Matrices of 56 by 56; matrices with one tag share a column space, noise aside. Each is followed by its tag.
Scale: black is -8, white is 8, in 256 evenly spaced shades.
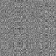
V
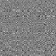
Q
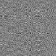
Q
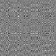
Q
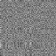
V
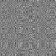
V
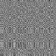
V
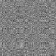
V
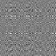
Q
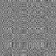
V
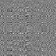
Q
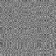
V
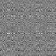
Q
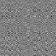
Q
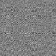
Q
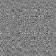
Q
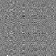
Q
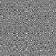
Q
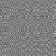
Q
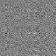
Q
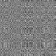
V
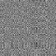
V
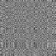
V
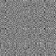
V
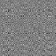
Q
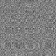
V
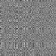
V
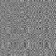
V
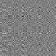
Q
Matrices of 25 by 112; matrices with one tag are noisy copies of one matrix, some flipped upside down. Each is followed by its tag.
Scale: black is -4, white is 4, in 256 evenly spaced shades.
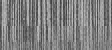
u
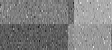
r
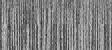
u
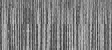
u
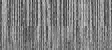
u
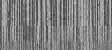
u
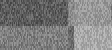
r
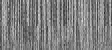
u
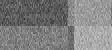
r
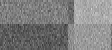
r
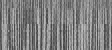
u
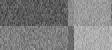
r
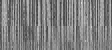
u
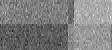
r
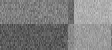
r
